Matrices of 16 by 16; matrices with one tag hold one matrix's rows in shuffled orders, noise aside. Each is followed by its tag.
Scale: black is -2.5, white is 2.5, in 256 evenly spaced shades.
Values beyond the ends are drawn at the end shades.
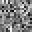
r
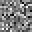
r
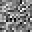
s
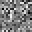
r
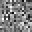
r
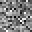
s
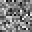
s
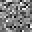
s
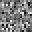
r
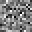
s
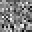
r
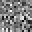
r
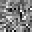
s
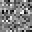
r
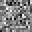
s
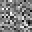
r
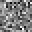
s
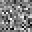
r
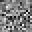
s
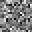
s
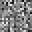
r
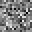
s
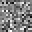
r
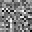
r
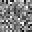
r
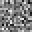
r
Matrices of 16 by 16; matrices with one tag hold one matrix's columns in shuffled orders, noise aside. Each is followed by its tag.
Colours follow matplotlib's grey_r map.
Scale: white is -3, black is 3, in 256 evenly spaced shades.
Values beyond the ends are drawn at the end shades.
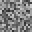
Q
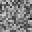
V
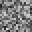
V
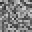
V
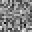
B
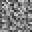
Q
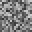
Q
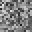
Q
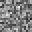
V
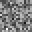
B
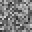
Q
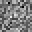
V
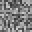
B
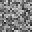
Q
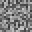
B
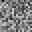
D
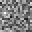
V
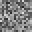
D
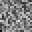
D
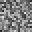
D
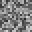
B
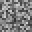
Q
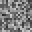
B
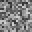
D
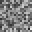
B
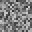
D
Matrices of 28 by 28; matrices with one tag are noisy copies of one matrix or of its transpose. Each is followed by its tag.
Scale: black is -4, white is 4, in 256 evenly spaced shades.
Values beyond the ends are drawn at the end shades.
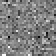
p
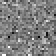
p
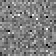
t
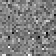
p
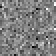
p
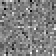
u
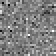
u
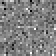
u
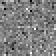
u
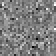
p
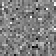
p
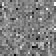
p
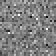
t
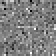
u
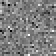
u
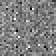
t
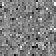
p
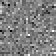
u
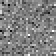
u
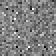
t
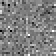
u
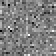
u
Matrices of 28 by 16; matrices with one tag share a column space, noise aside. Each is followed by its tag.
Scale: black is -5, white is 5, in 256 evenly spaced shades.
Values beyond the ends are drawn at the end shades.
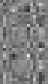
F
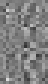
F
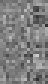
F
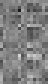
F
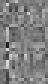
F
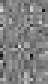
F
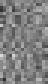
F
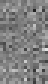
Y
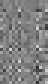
Y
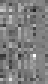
F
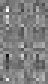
F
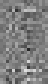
Y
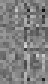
F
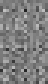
Y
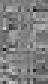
Y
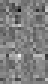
F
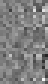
F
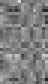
F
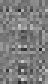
Y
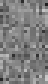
F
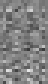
Y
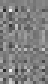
Y
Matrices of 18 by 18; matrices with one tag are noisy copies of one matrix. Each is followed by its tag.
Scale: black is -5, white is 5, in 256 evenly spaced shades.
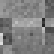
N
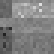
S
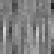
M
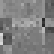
N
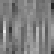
M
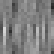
M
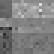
S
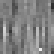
M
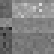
S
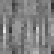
M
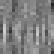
M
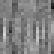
M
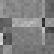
N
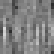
M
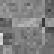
N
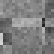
N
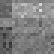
S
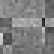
N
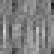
M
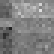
S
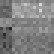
S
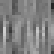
M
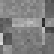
N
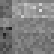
S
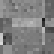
N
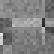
N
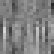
M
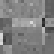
N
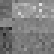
S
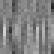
M
